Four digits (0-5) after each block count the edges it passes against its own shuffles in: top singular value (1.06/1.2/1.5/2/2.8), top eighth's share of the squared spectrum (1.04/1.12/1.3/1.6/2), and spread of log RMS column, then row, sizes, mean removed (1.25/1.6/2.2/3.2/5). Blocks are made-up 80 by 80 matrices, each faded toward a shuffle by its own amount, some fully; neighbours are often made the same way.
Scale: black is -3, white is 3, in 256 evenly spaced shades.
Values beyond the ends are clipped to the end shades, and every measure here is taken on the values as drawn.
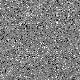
3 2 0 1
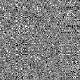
4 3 2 2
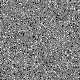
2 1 0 0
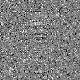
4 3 2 1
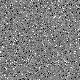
2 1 0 0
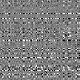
5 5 3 4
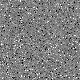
2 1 0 0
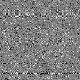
4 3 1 2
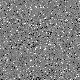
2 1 0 1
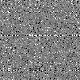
4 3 1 2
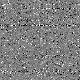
3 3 1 2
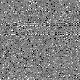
3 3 0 2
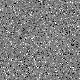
2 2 0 0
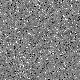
0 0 0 0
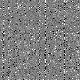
4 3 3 1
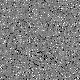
2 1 0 0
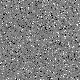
0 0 0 0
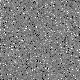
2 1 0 0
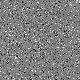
0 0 0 0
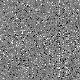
3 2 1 1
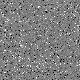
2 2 0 0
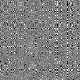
5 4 3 3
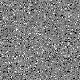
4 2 1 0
